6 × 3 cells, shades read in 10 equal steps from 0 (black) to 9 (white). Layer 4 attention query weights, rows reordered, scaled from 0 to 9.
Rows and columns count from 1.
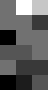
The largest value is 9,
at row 1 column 2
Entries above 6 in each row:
2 0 0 0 0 0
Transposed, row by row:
4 4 0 3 4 0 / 9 4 4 3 2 1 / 7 2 4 4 2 3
